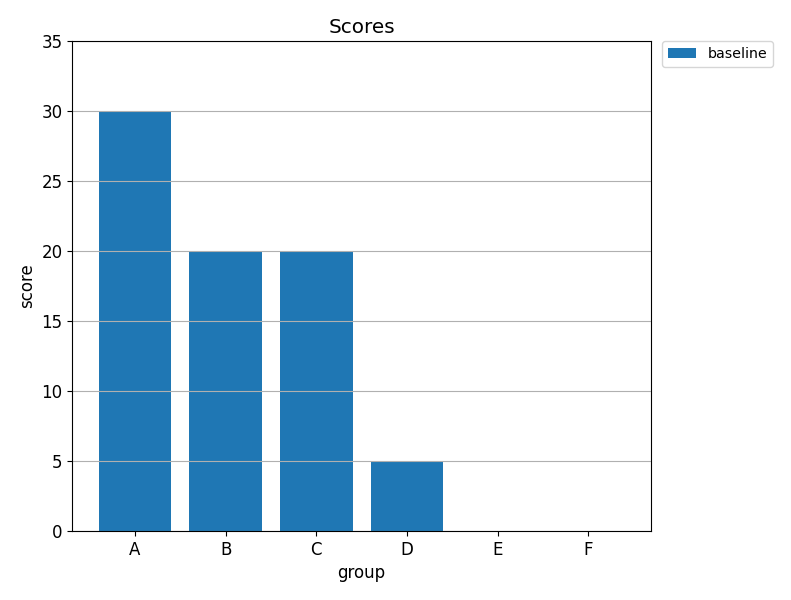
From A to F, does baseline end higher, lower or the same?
lower
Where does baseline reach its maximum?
A
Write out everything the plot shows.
Title: Scores
x-axis: group, ticks A B C D E F
y-axis: score, ticks 0 5 10 15 20 25 30 35
Legend: baseline
Values:
baseline: 30 20 20 5 0 0
